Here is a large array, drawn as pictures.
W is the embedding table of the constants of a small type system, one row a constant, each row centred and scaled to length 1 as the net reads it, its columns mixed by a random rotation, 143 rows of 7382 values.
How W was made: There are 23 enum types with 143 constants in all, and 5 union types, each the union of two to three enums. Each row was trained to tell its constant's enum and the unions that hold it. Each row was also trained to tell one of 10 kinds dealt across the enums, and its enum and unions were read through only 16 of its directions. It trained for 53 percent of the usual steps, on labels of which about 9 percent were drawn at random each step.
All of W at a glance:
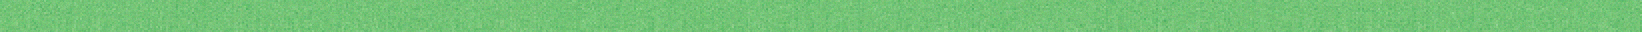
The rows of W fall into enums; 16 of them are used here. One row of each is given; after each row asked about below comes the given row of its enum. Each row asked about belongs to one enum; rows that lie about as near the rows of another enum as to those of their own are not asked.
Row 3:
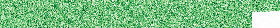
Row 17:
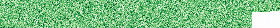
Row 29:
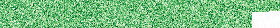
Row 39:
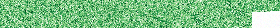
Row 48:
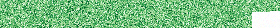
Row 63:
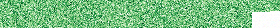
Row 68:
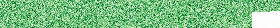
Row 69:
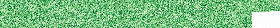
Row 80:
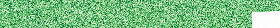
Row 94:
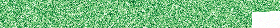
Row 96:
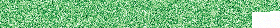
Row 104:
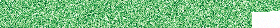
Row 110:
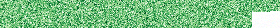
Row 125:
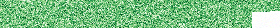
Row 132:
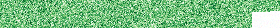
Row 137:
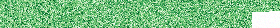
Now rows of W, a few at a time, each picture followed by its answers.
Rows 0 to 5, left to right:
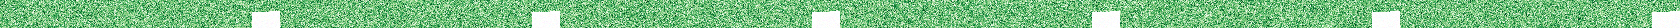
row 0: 29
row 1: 104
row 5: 68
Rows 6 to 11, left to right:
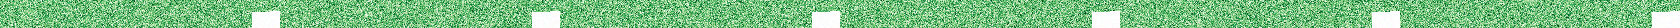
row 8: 94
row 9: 80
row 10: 125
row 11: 104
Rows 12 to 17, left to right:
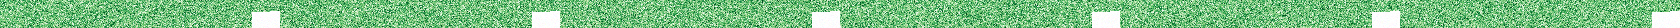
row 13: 110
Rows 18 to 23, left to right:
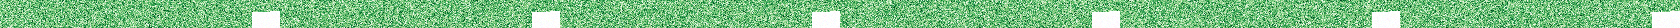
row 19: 69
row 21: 3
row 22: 125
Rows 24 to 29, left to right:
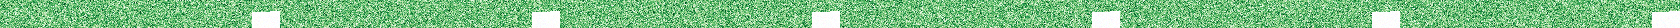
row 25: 96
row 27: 80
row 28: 63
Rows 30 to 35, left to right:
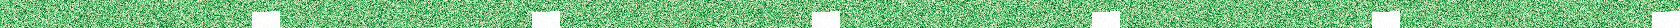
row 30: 39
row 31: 63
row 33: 132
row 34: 68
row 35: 39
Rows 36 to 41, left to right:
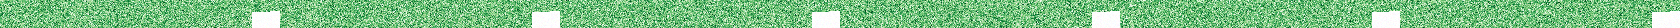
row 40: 29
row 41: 96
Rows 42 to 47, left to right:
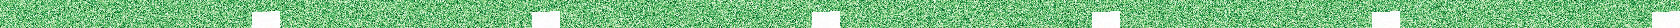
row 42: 39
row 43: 125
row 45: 137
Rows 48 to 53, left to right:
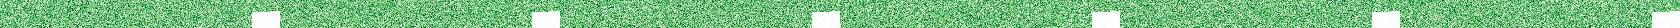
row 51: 104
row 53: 63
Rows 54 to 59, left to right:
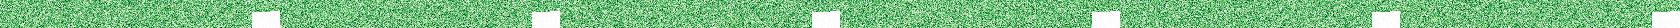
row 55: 68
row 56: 80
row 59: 94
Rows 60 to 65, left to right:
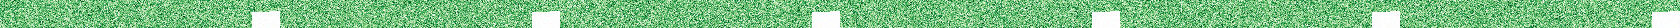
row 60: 104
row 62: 96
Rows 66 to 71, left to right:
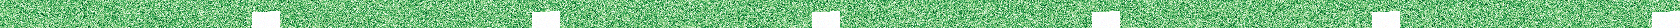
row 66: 39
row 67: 63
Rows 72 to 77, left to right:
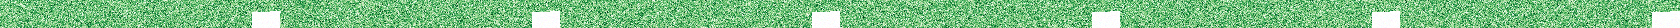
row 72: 39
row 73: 104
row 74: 137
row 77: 132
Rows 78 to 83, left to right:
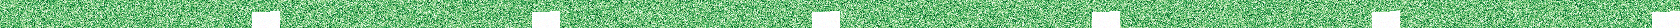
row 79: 96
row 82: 48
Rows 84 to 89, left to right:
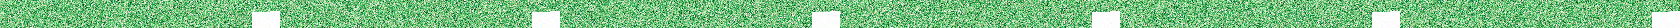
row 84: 3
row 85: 48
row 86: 69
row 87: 94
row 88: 3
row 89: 125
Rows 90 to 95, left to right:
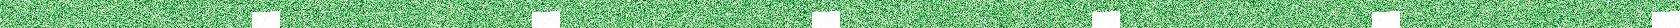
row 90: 125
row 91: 48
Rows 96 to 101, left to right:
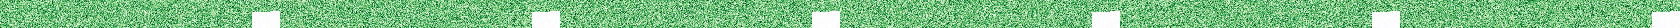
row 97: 125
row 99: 132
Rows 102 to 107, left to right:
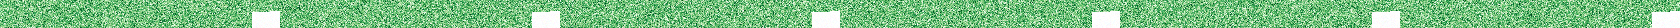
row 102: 3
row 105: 69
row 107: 132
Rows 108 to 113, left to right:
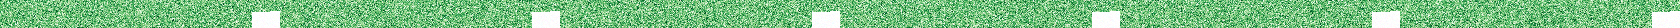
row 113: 96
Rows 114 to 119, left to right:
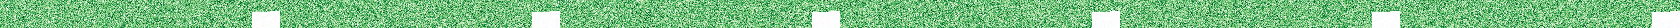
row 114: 39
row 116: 29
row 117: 104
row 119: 132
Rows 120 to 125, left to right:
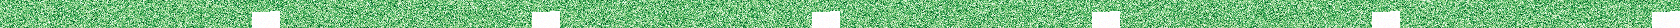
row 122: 132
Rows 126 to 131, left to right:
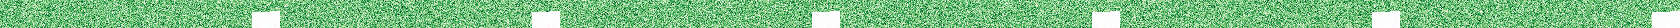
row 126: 48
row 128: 3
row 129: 3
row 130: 96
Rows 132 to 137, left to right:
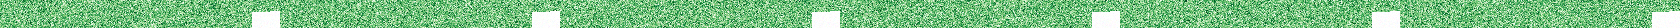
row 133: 137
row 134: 48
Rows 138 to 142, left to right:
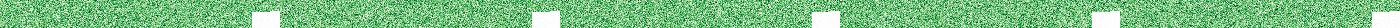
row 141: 68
